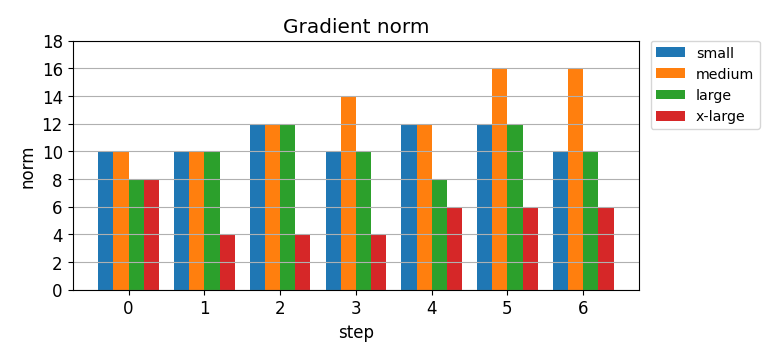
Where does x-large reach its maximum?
0
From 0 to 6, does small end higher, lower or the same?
the same
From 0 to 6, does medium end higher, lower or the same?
higher
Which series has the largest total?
medium
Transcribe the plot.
Title: Gradient norm
x-axis: step, ticks 0 1 2 3 4 5 6
y-axis: norm, ticks 0 2 4 6 8 10 12 14 16 18
Legend: small, medium, large, x-large
Values:
small: 10 10 12 10 12 12 10
medium: 10 10 12 14 12 16 16
large: 8 10 12 10 8 12 10
x-large: 8 4 4 4 6 6 6
